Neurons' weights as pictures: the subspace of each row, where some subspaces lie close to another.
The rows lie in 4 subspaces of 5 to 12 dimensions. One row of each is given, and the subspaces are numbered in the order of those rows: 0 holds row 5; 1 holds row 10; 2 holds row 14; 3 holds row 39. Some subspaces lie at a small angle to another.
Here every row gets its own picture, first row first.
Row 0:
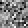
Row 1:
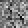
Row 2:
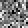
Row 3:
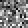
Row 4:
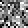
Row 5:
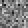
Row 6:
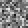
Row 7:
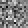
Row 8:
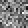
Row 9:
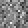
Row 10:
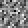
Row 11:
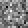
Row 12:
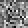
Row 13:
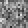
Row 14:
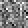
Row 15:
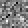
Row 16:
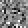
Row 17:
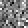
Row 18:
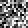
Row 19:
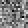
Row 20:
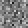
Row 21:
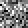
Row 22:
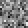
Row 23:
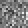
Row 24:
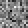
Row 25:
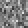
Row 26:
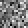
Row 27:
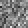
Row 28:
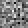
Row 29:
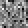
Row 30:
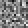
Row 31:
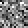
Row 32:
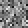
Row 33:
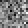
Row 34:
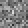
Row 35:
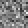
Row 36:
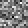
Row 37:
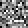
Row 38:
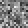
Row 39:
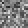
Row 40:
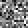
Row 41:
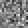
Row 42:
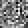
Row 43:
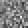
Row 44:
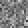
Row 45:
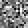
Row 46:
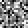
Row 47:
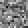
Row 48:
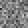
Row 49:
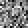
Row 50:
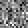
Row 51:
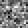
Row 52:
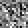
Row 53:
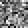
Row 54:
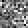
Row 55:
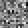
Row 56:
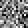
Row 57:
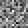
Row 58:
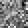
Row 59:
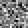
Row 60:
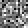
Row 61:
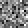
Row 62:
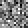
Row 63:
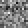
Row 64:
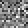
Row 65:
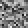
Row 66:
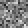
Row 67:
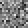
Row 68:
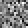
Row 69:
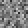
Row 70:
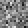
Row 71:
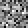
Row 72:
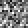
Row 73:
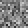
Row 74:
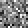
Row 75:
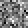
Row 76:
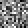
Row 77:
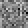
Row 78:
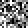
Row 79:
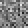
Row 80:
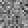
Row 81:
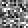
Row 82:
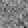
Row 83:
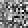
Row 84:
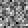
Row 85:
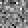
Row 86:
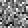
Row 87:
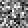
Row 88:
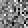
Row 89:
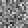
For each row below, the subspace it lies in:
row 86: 1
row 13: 2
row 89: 1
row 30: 2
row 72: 1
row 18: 0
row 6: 1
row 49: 0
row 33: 1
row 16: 1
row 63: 1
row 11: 1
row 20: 1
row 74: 1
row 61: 2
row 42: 0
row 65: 0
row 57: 1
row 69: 1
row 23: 2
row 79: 2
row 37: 0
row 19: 1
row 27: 0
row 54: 0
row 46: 3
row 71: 1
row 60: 0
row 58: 1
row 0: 0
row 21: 0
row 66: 0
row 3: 1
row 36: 0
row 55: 1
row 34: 3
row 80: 3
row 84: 1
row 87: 3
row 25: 0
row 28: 3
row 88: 2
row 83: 3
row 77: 2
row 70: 1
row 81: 0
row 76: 1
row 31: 2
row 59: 0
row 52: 0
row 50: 3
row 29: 0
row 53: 1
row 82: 0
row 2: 1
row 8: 1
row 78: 0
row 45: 0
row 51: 3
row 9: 1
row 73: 3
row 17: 2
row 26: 2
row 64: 3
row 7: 0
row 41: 2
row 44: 2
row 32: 3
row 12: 1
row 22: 0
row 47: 3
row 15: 1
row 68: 1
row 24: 2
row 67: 3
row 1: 1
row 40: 0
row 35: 2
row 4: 3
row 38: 3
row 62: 0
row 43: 1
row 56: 2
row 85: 1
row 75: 2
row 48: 2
